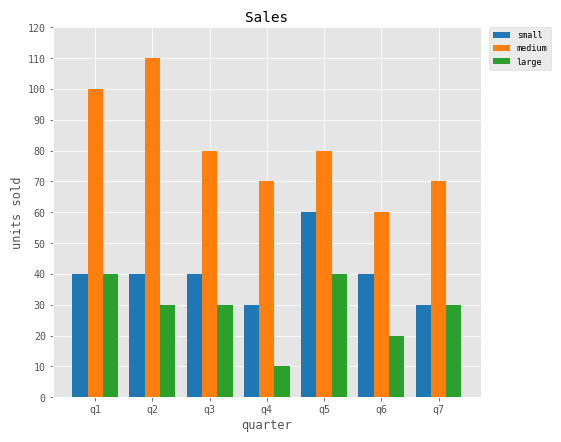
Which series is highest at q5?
medium
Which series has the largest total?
medium
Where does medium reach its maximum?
q2
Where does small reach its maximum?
q5
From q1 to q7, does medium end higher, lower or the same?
lower
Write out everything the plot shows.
Title: Sales
x-axis: quarter, ticks q1 q2 q3 q4 q5 q6 q7
y-axis: units sold, ticks 0 10 20 30 40 50 60 70 80 90 100 110 120
Legend: small, medium, large
Values:
small: 40 40 40 30 60 40 30
medium: 100 110 80 70 80 60 70
large: 40 30 30 10 40 20 30
